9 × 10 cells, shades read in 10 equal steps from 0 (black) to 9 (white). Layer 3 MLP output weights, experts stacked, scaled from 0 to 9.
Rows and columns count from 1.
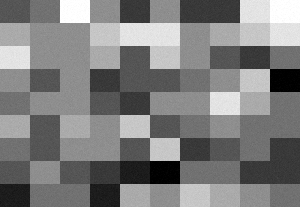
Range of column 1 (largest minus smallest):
7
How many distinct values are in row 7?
5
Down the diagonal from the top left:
3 5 5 2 2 3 2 4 5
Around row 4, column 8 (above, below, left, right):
3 8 4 7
